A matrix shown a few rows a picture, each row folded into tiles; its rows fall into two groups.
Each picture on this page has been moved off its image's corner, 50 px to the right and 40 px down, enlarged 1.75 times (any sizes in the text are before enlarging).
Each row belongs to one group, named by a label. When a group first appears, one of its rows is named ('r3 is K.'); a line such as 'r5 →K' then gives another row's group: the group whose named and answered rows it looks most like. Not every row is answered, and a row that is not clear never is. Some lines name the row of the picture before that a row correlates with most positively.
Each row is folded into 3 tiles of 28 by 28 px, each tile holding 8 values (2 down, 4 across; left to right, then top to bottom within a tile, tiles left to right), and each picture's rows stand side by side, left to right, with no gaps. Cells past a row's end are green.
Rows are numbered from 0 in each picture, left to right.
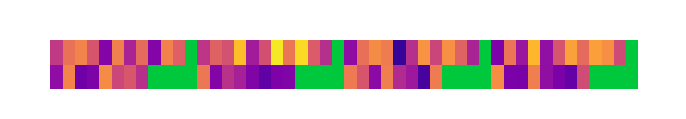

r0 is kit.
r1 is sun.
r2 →sun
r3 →sun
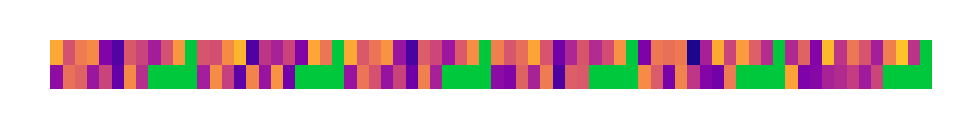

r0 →kit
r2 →kit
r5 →sun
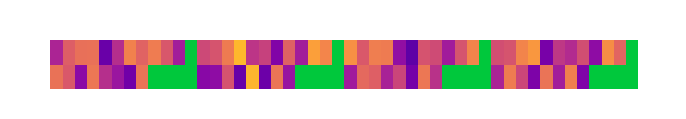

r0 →sun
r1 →kit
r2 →kit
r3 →kit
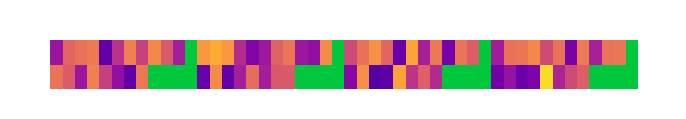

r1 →kit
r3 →kit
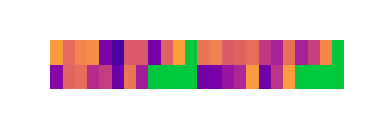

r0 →kit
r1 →kit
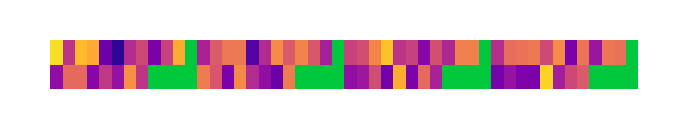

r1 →sun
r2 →kit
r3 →kit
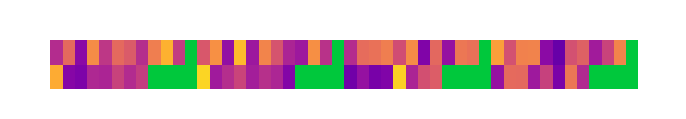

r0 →sun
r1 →sun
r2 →kit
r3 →kit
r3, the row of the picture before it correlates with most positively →0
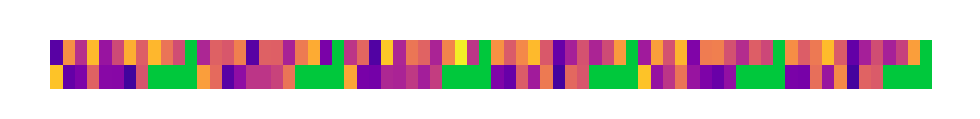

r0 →sun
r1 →sun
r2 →sun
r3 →kit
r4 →sun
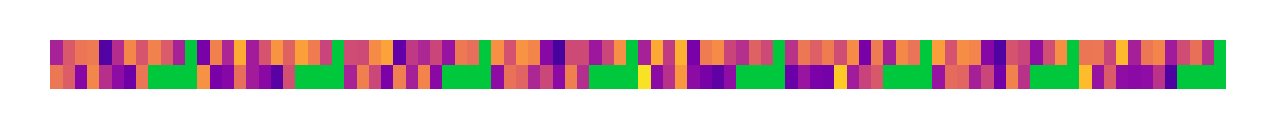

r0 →sun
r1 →sun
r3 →kit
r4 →sun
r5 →kit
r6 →kit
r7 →sun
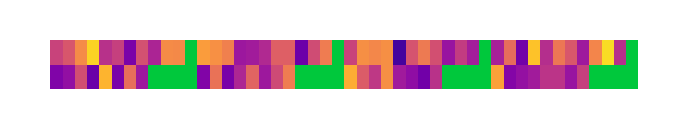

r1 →kit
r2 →sun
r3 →sun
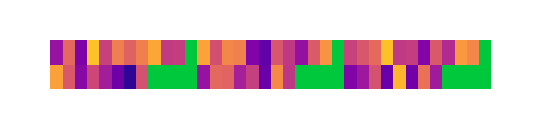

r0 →sun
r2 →kit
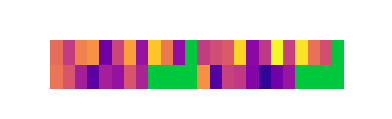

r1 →sun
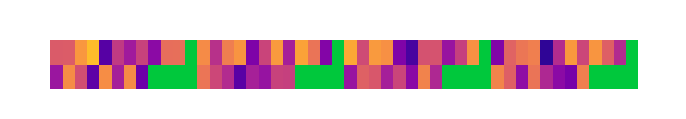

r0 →kit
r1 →sun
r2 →kit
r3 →sun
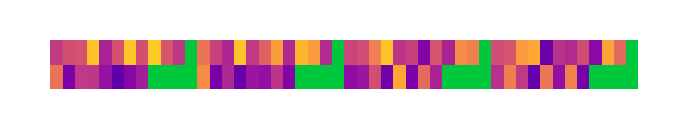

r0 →sun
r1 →sun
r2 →kit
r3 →kit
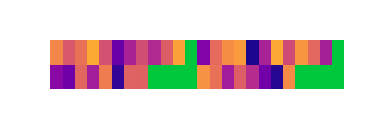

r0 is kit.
